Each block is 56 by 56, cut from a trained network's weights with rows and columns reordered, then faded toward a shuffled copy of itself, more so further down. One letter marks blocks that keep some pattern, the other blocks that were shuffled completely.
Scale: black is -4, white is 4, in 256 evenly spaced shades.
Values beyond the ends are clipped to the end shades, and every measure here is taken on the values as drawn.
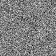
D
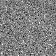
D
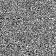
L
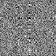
L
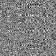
L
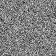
D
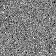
D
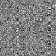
L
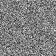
D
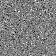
D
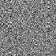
L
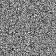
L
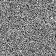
D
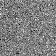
D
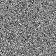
D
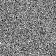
D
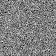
D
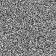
D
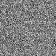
L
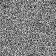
D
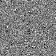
L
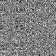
L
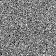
D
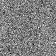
D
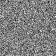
D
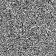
D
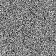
D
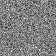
D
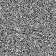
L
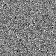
D
